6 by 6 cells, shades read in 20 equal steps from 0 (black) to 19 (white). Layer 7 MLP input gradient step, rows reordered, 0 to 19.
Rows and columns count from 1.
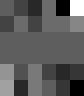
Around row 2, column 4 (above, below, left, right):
8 7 5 8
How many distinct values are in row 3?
1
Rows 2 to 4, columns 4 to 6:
8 8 10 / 7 7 7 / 7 7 7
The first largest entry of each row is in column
6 6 1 1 1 1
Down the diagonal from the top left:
7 8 7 7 3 0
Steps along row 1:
down down up down up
